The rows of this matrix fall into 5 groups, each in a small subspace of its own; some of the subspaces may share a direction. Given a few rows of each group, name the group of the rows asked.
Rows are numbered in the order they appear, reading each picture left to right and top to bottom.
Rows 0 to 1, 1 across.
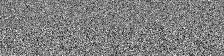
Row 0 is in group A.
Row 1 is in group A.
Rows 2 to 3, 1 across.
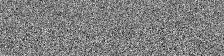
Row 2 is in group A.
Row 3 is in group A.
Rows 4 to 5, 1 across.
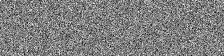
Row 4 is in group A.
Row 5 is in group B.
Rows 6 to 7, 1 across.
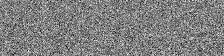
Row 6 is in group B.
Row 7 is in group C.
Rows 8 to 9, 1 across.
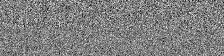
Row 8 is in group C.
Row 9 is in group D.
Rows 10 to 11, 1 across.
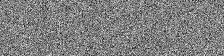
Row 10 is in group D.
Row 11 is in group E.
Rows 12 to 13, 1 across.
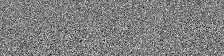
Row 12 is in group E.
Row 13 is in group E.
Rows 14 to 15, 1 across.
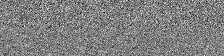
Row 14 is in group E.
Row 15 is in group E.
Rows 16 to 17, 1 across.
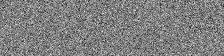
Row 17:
E
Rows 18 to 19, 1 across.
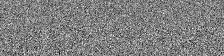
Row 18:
D
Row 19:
D
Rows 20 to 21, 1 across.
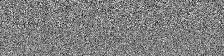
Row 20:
E
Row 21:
D
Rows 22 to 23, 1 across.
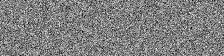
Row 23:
A
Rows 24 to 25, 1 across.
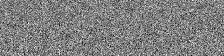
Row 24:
C
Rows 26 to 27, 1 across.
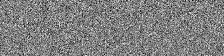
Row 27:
D
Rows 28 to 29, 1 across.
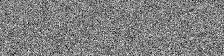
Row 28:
C
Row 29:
C
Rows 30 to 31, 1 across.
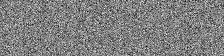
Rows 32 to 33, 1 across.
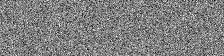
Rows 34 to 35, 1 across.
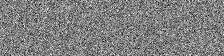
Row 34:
C
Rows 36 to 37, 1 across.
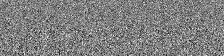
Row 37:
C
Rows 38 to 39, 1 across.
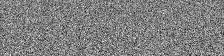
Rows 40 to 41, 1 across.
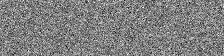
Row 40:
E
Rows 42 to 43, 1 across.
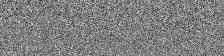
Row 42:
A
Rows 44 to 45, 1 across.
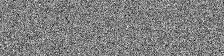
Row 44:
C
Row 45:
A
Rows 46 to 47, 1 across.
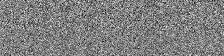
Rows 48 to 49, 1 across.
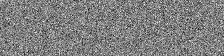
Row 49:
A
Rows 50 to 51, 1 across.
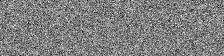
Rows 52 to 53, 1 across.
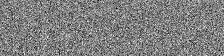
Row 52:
E
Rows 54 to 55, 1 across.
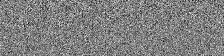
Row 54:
D
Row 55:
D
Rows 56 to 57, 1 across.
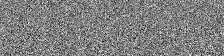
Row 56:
D
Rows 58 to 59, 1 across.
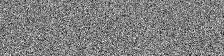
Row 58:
D
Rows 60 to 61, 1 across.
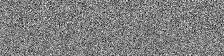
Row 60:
E
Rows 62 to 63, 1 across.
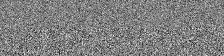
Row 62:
E
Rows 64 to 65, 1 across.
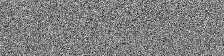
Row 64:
E
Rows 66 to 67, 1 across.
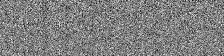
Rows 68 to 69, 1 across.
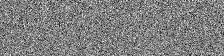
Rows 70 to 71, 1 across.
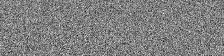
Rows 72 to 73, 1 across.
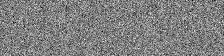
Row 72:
A
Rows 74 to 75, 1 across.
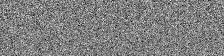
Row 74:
A
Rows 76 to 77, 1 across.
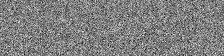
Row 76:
A
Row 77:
E
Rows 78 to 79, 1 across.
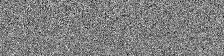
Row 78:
D
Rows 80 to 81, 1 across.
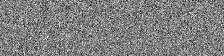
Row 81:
C
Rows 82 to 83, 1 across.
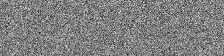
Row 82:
E
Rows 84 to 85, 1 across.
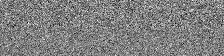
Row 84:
C
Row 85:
A
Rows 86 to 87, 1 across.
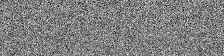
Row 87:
C
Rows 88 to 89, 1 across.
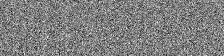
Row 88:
E
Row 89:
C
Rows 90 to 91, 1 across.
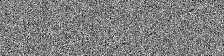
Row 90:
C
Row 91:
D
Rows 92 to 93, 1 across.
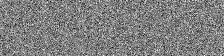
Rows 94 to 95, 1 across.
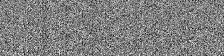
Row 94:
D
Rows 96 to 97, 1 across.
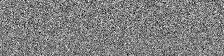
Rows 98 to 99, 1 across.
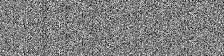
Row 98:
C
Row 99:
D
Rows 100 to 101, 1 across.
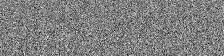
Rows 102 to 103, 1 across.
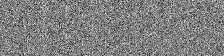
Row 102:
A
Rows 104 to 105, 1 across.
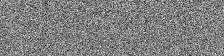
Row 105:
E
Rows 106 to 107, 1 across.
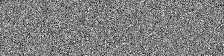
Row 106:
E
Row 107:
D
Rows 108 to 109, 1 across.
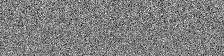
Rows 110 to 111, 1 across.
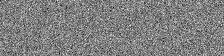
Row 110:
E
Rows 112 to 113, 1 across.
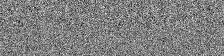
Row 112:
A
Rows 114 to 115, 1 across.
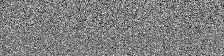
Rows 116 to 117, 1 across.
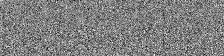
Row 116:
E
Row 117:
E
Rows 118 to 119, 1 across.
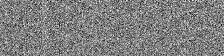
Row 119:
A
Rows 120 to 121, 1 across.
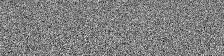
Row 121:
D
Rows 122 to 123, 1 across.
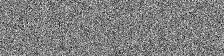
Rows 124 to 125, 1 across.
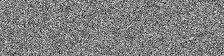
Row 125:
C
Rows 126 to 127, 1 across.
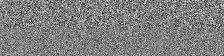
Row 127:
E
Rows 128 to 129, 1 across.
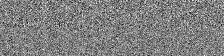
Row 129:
E
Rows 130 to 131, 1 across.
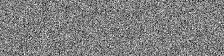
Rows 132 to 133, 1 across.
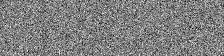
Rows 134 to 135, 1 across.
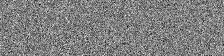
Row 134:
C
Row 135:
D
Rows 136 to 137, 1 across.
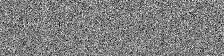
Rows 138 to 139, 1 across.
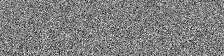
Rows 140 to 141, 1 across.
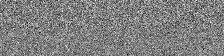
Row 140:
A
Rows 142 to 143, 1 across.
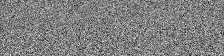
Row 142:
A
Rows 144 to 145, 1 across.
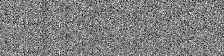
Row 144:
D
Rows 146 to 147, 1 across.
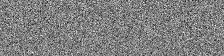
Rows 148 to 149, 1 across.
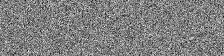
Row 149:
C
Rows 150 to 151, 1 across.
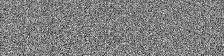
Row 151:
D
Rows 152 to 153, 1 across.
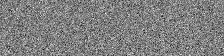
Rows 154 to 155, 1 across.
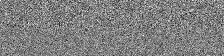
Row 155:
E
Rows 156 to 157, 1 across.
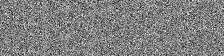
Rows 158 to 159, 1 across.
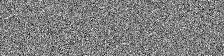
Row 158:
A
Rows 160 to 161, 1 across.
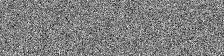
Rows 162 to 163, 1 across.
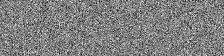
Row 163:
E
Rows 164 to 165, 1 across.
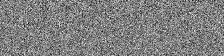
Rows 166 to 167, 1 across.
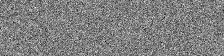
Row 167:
A
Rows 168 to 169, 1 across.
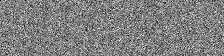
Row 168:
E
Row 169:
E
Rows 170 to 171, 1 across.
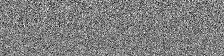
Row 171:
E
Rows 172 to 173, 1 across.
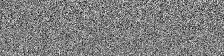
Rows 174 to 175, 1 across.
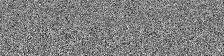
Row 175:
D
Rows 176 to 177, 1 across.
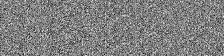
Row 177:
D
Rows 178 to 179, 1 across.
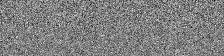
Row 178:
A
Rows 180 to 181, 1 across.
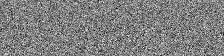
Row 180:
E
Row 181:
E
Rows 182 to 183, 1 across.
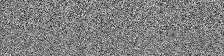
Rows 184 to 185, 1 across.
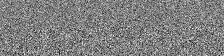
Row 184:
E
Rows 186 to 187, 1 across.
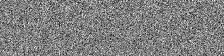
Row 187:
D
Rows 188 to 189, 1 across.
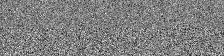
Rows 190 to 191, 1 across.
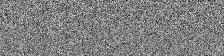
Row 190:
A
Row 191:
D
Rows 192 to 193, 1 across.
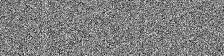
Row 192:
A
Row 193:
D
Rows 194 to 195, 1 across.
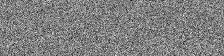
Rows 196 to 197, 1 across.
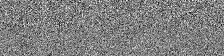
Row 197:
E
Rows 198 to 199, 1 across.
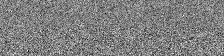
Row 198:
A
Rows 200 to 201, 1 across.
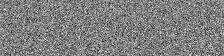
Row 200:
D
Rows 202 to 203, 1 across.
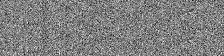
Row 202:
C
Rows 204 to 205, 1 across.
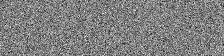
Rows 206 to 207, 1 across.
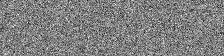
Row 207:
E
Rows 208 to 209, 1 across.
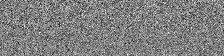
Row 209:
C
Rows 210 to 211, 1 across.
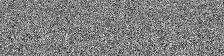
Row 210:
C
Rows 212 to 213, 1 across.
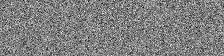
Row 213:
E
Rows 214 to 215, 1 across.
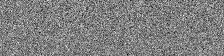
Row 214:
A
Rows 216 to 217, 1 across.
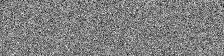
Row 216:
E
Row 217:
C
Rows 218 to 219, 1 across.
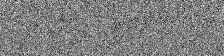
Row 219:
D
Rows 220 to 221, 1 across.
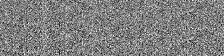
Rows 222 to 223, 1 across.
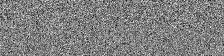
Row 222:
A
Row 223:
D
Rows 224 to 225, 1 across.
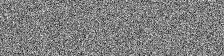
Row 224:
A
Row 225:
A
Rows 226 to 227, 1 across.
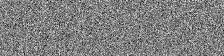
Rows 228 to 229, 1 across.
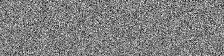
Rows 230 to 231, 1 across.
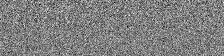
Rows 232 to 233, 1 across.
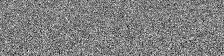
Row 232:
C
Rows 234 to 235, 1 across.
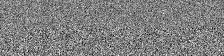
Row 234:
D
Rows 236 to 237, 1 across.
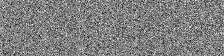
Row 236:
E
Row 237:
E
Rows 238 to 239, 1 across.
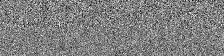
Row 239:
A
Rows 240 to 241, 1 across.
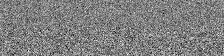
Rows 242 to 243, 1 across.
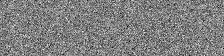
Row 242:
C
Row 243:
E
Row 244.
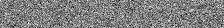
